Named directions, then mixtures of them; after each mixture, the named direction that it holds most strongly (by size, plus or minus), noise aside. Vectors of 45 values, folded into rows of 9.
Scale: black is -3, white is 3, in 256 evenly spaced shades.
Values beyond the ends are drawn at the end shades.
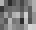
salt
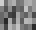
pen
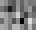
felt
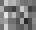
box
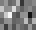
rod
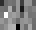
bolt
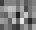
felt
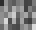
pen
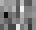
bolt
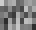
pen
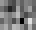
felt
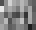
salt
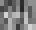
salt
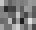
felt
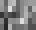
felt
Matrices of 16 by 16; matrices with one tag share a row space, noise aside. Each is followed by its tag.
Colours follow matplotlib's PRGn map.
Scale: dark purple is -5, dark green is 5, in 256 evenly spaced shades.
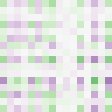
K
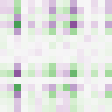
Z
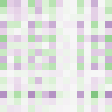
K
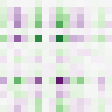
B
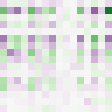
K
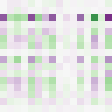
K
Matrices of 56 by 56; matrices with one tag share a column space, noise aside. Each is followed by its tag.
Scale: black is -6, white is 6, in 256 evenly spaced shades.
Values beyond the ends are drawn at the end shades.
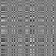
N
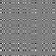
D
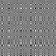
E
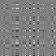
E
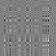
N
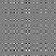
D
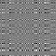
D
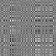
N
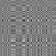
N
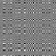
D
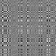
N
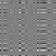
D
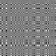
E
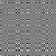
D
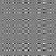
D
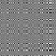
D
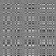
E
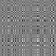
N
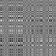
N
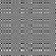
D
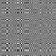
D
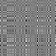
N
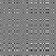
D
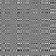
D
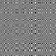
D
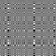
E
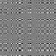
D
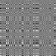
E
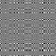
D
